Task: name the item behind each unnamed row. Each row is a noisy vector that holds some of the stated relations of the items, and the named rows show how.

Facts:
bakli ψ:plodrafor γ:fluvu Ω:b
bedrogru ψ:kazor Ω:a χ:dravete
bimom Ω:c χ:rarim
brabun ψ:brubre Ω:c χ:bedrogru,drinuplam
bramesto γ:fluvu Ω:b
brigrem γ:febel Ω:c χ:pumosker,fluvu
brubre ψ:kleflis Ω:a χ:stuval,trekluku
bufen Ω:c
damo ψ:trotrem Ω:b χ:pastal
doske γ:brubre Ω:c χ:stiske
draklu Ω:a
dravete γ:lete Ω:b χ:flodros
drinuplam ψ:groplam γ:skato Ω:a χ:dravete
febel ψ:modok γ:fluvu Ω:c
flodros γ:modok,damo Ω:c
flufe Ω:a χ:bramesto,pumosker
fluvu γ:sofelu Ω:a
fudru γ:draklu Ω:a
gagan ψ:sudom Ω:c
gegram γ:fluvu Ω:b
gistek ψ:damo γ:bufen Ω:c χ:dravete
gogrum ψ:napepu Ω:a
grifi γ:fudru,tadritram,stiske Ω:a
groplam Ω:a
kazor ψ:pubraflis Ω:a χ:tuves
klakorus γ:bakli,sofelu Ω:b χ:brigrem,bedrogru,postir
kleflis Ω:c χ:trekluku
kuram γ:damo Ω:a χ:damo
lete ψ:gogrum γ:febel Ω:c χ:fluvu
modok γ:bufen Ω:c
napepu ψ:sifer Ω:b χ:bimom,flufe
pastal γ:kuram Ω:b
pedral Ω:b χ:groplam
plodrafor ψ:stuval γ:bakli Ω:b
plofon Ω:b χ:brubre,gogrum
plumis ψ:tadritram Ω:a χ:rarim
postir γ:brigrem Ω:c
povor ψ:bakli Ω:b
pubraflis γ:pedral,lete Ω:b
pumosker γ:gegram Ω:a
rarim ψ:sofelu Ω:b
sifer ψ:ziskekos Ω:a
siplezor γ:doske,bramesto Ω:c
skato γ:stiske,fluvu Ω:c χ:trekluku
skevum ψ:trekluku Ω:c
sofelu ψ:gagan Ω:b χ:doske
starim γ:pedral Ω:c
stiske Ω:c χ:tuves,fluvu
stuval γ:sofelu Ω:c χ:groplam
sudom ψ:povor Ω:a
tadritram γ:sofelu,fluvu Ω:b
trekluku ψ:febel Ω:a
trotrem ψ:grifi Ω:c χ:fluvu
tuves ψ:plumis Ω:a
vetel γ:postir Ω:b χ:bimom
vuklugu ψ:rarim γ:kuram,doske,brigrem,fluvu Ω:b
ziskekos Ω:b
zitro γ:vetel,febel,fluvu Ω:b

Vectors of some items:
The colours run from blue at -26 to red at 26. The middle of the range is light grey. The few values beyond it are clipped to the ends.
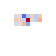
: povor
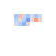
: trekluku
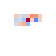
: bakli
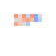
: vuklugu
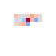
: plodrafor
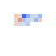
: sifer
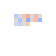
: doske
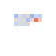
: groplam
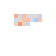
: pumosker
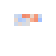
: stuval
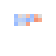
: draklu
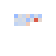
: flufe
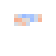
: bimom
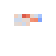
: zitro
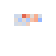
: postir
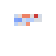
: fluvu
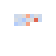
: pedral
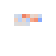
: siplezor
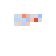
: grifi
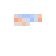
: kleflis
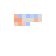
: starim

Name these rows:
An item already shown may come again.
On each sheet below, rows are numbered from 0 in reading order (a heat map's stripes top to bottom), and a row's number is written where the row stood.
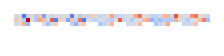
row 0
povor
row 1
modok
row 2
bufen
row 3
pedral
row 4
vetel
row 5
stiske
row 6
vetel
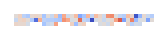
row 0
brubre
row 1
draklu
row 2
damo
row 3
dravete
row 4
napepu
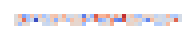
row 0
damo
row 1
doske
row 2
gagan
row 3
sofelu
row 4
brubre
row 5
plofon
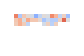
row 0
pubraflis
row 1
grifi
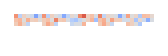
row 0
pubraflis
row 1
pubraflis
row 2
gegram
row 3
pubraflis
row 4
lete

